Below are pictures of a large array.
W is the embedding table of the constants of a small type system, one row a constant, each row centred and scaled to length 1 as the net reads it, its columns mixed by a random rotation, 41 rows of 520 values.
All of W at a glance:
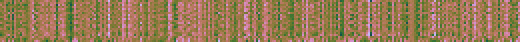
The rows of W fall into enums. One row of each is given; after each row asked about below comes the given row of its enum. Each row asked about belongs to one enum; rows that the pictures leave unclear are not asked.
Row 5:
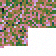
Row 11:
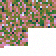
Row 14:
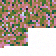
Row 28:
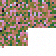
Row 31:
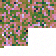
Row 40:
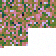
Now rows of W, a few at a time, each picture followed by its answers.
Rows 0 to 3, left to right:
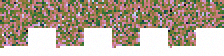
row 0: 31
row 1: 11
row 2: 14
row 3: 28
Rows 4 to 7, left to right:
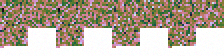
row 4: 5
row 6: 11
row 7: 40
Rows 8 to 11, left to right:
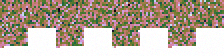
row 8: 14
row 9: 5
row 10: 28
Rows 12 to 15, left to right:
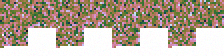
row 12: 31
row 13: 40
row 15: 11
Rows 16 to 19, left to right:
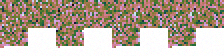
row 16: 11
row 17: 28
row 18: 14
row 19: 14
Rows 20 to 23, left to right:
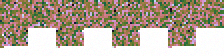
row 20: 31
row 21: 28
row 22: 28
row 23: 5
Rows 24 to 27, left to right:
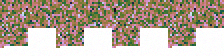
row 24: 14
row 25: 31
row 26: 5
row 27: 14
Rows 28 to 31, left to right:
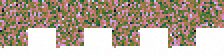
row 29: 11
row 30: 28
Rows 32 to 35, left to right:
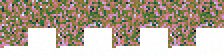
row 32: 11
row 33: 31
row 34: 31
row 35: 31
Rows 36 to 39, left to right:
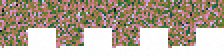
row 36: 28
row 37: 14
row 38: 5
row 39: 40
